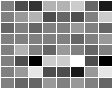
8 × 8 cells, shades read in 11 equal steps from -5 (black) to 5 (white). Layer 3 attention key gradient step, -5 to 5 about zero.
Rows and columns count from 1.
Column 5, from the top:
2 -1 0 0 1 3 -2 0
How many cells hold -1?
11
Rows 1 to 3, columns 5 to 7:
2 3 -1 / -1 -2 0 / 0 1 0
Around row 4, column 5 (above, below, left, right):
0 1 0 -1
